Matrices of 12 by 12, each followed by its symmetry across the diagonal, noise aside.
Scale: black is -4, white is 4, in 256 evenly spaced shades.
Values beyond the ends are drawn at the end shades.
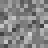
neither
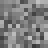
antisymmetric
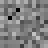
symmetric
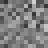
neither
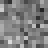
antisymmetric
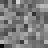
neither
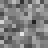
antisymmetric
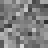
antisymmetric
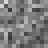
symmetric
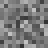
symmetric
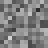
antisymmetric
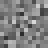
antisymmetric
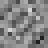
symmetric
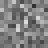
neither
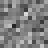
antisymmetric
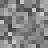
symmetric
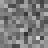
neither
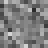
antisymmetric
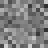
antisymmetric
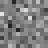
antisymmetric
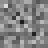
symmetric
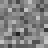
neither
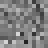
neither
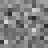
neither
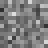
neither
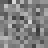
neither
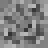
symmetric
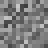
symmetric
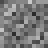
symmetric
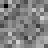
symmetric
